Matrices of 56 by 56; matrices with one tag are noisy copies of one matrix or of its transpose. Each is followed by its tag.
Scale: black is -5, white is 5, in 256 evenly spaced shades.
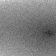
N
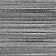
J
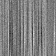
J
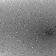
N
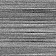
J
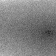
N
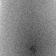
N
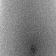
N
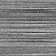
J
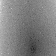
N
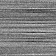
J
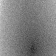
N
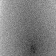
N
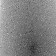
N
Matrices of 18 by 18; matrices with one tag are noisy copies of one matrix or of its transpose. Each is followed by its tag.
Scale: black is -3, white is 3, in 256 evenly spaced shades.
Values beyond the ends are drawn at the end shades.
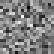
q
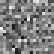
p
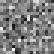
p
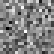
q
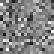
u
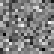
u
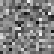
p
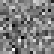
p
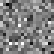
u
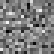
q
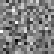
q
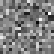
p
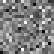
u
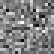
q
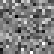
u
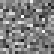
q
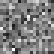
p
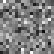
u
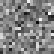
p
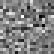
q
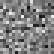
q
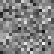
u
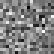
q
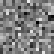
p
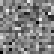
p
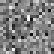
p
